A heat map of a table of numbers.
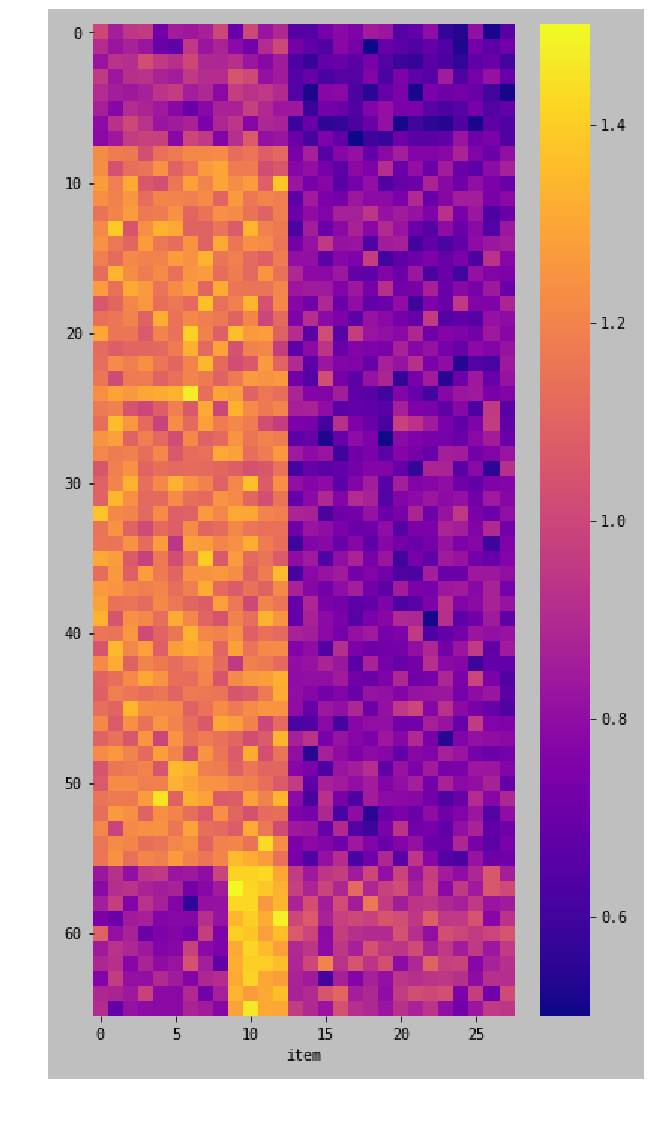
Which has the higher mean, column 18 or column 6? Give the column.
6
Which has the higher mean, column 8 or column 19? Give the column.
8
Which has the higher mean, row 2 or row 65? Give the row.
65
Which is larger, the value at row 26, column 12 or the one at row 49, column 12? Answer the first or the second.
the second
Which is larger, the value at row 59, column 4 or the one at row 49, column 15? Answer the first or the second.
the first
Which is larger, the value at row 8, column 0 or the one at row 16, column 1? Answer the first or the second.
the second
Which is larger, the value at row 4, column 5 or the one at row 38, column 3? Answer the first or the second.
the second
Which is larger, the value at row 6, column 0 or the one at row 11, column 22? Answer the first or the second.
the first
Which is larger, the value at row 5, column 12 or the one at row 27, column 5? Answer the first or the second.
the second
